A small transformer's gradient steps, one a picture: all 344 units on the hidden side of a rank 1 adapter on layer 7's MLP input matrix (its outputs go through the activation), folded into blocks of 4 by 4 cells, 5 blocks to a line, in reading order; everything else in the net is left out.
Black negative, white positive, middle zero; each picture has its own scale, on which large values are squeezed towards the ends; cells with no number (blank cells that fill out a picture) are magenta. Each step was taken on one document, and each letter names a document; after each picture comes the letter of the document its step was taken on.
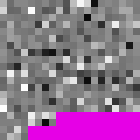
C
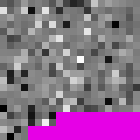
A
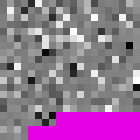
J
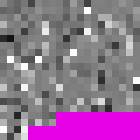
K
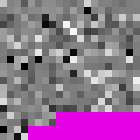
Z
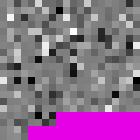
J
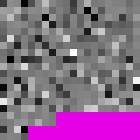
K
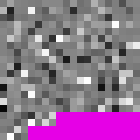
C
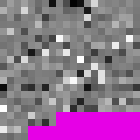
A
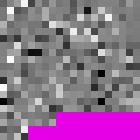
Z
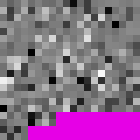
A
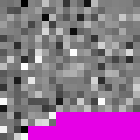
K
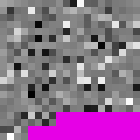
C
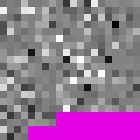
A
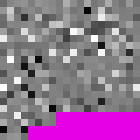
K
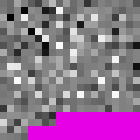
J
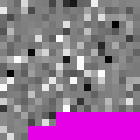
A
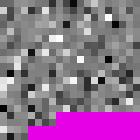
A
